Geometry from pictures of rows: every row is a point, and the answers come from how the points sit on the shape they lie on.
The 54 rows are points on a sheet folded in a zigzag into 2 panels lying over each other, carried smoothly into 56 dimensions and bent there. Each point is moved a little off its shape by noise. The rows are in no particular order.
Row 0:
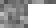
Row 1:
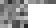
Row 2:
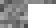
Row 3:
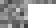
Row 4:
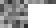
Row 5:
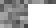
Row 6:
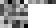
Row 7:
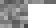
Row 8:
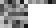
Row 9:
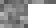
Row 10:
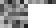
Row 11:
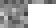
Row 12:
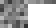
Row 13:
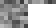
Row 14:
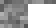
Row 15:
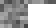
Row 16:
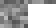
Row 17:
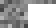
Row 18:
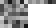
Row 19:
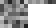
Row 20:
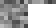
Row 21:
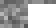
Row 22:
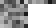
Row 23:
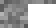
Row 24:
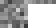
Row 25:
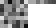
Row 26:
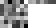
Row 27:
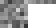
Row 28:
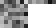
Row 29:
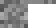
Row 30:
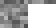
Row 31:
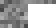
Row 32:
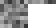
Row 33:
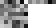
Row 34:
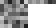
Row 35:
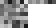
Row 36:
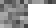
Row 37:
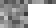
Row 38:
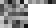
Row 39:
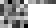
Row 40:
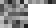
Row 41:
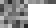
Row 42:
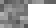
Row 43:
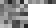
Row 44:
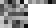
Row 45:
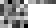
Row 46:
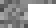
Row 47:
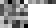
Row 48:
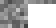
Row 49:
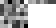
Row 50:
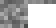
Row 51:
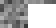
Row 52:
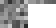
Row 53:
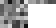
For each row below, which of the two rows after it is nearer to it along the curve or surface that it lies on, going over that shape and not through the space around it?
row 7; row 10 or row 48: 48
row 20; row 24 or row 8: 24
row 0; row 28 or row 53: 28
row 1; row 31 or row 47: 47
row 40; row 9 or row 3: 9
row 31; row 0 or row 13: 0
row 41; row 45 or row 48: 45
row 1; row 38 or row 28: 38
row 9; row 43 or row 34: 34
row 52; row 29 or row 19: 19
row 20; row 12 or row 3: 3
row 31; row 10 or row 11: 10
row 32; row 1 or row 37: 1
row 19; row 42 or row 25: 25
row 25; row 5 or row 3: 5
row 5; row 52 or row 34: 34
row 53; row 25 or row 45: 45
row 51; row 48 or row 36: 36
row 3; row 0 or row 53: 53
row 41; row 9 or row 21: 9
